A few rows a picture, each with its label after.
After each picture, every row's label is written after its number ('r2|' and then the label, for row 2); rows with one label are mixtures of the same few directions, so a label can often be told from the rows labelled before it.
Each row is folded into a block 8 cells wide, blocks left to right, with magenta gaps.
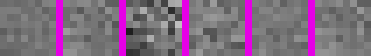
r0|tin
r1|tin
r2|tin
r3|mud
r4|mud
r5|tin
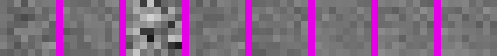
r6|mud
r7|tin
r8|mud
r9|mud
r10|tin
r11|tin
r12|tin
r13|tin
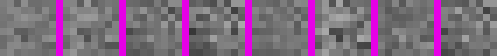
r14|mud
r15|mud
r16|tin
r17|tin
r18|tin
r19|mud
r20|mud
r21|tin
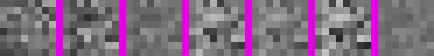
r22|tin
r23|mud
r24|mud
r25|mud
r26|mud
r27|mud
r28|mud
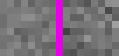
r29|mud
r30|tin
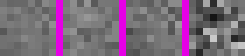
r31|tin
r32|mud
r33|tin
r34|mud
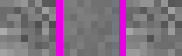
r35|tin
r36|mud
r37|tin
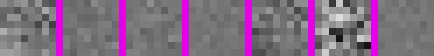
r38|tin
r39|mud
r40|mud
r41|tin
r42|tin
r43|mud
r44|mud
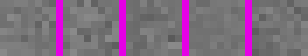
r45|tin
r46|mud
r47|mud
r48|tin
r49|tin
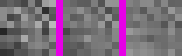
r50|tin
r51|tin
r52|tin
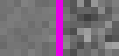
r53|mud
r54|mud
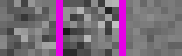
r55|mud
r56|tin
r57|mud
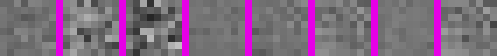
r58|mud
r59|mud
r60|mud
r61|tin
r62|tin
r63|tin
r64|mud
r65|tin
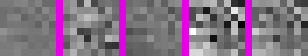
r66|tin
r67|mud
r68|tin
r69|tin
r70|tin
